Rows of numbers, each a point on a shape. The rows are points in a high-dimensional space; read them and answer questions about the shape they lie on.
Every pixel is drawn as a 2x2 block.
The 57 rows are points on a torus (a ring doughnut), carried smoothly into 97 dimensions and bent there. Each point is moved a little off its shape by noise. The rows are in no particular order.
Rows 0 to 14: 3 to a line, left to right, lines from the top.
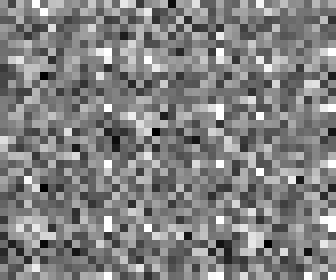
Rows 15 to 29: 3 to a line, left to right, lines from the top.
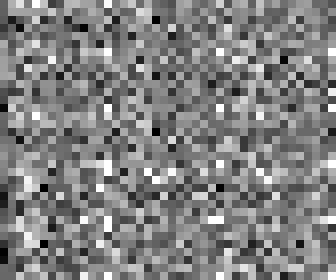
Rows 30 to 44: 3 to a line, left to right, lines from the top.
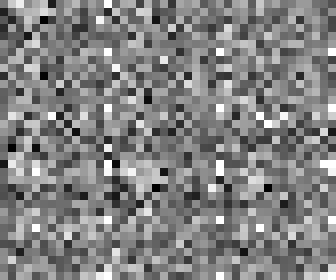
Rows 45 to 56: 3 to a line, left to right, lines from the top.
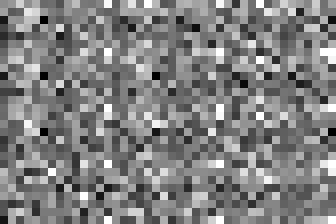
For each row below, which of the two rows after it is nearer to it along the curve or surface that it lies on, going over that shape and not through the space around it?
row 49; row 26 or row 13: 26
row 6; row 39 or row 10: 10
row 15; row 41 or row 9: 41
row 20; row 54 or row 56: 54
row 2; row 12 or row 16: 12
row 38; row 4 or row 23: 23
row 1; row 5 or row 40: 40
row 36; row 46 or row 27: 27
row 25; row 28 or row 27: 28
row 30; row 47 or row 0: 0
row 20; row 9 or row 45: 45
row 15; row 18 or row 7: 7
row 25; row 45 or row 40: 40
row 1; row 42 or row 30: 30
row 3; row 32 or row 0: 0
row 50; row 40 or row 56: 40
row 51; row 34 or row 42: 34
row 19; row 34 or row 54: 54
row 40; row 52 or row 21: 52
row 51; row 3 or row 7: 3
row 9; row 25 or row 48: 48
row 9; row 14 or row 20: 14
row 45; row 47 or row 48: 48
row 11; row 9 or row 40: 40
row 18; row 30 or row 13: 30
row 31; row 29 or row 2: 29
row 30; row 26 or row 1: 26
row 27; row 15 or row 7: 7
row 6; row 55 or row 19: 19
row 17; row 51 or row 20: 20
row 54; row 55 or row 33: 33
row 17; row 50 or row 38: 38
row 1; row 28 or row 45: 45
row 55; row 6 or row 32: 32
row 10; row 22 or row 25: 22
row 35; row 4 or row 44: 4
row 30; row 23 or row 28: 23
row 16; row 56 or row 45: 45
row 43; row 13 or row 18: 18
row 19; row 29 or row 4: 29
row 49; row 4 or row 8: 4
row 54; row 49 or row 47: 49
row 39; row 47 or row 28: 47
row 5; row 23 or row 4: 4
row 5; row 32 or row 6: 32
